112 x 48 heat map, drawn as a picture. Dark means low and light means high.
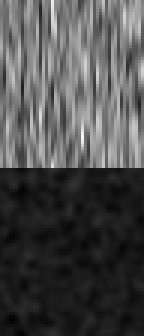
The table splits into 2 rows of 1 panel. Panel 1,1: middling, streaked downward, strong in contrast. Panel 2,1: very low, blotchy, faint in contrast.
